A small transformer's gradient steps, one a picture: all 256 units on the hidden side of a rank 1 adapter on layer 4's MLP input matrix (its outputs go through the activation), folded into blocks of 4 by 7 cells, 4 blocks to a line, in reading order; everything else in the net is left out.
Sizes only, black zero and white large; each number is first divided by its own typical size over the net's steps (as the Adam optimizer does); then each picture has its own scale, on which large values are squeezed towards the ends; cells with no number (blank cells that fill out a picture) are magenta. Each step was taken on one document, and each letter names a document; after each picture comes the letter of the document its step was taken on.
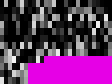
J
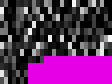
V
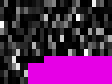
V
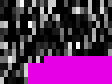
J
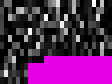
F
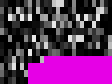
F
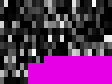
V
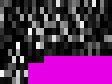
F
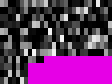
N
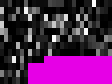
F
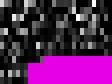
F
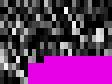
N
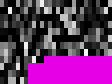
N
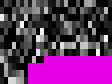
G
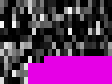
J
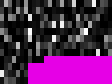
F
